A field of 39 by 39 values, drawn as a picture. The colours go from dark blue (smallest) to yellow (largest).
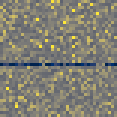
Row 22 differs from the rows beside it. A few values lie far out on both sides of the bulk. No overall slope runs across the table. The halves do not mirror each other. On average the colour sits 50% of the way up the scale.
